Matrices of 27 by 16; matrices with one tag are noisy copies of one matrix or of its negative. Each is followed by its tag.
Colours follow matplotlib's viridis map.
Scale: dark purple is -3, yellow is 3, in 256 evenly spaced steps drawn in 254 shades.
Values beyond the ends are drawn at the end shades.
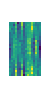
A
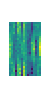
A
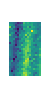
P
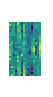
A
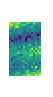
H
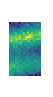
H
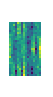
A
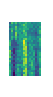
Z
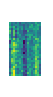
Z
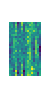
A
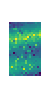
H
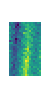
P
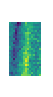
P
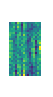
A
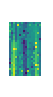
Z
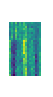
Z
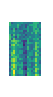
Z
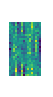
A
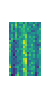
Z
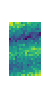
H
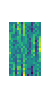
A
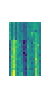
Z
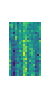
Z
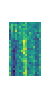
Z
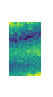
H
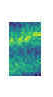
H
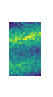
H
